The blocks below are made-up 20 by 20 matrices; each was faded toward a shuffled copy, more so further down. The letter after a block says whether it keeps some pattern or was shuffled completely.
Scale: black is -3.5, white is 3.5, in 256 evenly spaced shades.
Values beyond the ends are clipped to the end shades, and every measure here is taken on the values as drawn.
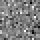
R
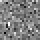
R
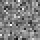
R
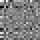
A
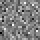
R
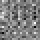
A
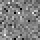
R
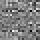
A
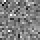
R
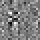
A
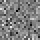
R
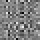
A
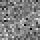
R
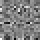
A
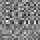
A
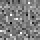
R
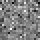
R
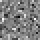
R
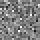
R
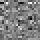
A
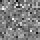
R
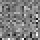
A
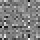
A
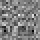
A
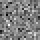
R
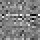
A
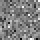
R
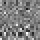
A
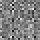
A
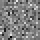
R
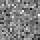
R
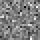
R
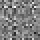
A
